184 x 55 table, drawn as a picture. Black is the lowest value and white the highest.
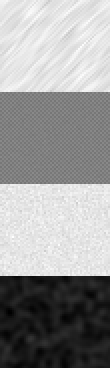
It is made of 4 by 1 panels. Panel 1,1: very high, slanting up to the right, faint in contrast. Panel 2,1: middling, checkered, faint in contrast. Panel 3,1: very high, fine-grained, faint in contrast. Panel 4,1: very low, blotchy, faint in contrast.
